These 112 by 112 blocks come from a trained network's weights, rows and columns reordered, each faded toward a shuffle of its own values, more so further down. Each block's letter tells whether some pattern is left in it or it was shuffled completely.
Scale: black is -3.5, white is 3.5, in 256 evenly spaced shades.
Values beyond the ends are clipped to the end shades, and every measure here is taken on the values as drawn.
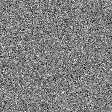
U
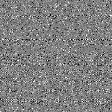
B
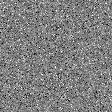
U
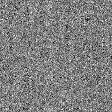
B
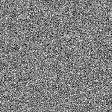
B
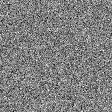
U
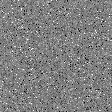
U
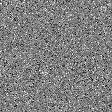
U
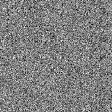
B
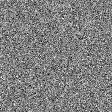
U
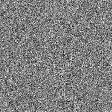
B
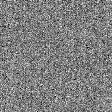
B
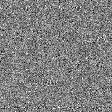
B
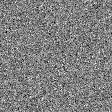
U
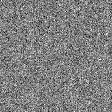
B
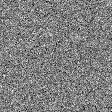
U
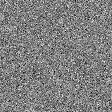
U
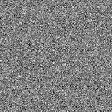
B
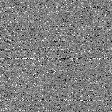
B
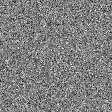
U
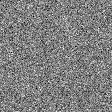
U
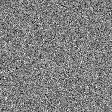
U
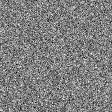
U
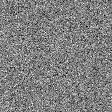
U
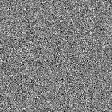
B
